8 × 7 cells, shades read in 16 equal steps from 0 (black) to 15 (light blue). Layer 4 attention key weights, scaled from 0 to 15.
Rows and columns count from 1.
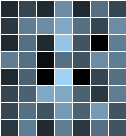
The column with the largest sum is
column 4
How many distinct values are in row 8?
5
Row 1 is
3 5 3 10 3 8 5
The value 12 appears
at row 2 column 4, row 6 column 3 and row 6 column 4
